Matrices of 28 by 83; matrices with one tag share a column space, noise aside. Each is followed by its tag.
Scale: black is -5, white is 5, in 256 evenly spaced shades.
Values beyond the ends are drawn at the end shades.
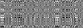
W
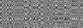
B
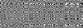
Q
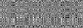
W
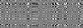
Q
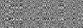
B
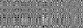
W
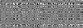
Q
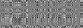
W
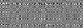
Q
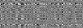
Q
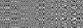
B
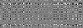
Q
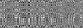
W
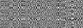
B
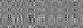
W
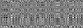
W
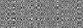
B
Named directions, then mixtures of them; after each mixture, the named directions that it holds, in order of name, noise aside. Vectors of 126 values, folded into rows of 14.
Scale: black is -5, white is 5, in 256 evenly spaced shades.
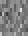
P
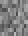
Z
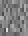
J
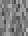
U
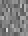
J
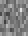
P, U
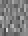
J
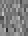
J, U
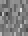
P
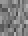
Z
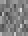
P, Z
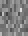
P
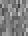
U, Z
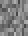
Z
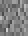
J, Z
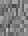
J, Z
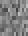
U, Z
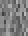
U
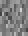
P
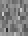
J, P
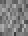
P, Z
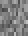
Z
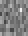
P, U
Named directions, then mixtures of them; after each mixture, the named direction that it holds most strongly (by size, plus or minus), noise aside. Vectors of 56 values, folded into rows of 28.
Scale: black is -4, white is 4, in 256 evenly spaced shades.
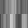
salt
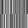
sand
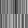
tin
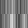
salt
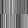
sand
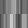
salt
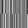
sand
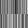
tin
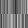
tin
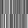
sand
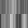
salt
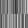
tin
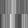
salt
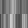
salt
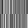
sand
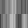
salt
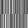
sand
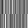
sand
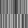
tin
